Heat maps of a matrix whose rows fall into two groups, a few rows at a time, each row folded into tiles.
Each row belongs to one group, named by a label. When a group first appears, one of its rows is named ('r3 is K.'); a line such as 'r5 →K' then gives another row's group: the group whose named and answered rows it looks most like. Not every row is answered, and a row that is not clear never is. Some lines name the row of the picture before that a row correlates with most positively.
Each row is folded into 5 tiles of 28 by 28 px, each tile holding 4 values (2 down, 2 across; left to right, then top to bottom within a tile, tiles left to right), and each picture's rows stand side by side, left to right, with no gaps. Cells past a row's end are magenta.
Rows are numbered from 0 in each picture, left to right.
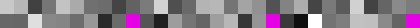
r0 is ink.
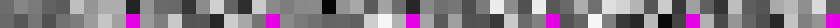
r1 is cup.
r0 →cup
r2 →cup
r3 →cup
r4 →ink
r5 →cup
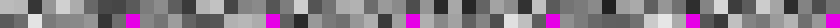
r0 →ink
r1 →cup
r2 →ink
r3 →cup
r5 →ink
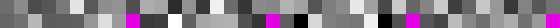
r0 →cup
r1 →ink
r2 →ink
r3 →ink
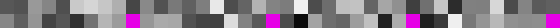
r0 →cup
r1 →cup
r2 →ink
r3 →ink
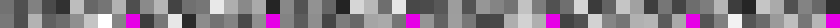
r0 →cup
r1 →ink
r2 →cup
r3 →cup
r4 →ink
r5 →ink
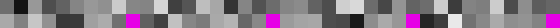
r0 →cup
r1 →ink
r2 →cup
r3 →ink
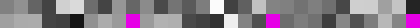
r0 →cup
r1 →cup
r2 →cup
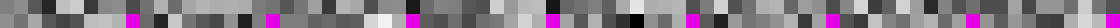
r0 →cup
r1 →ink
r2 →cup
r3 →cup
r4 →cup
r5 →ink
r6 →ink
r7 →cup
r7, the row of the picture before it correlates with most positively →0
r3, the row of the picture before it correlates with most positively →2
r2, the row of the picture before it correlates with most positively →0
